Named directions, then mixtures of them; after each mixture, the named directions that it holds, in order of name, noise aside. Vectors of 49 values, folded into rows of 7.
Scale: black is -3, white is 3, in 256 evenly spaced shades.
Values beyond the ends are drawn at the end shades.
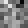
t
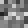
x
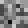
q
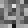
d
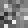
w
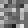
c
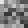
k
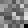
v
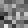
d, w, x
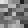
k, t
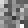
c, k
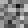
c, q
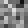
c, t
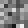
c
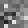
w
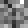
d, t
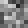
d, t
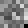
v
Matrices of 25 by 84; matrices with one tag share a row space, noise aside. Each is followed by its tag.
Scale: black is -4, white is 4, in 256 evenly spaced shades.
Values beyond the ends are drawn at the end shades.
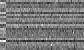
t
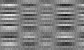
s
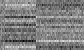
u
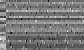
t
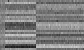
u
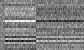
u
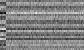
t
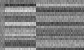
u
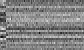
t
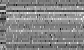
t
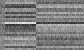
u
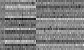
u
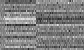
u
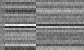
u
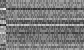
t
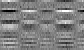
s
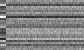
t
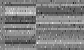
u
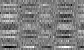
s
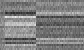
u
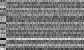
t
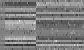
u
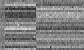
u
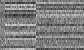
u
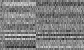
u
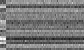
t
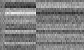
u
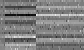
u
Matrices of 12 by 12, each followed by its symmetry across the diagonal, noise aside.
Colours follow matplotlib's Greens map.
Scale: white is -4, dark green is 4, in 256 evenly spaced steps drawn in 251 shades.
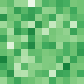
neither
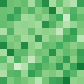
symmetric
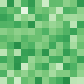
neither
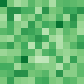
symmetric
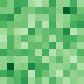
symmetric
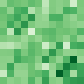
symmetric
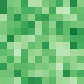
neither
